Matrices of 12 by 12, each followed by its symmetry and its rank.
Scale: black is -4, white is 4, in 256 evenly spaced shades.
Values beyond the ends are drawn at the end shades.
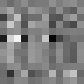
neither, rank two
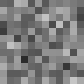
neither, full rank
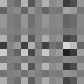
neither, rank one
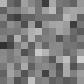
neither, full rank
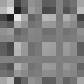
symmetric, rank one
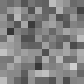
neither, full rank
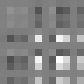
symmetric, rank one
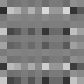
neither, rank one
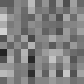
neither, rank two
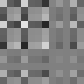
symmetric, rank one
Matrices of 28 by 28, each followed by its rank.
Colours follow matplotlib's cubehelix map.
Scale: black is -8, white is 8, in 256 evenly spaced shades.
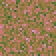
full rank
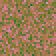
full rank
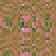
three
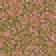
full rank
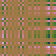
one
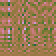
three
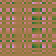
one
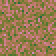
full rank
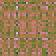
three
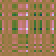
one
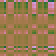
one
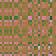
two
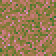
full rank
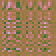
two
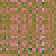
three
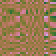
two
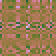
two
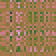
two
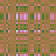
one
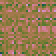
three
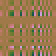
one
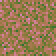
full rank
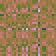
three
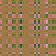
one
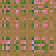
two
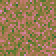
full rank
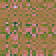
three
